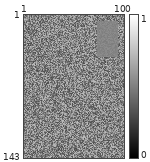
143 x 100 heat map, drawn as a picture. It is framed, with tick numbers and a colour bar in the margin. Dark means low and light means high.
The halves do not mirror each other. There are no regular stripes. Fine speckle covers the field. The top right is the smoothest part. An odd patch, calmer than its surroundings, sits in the top right.
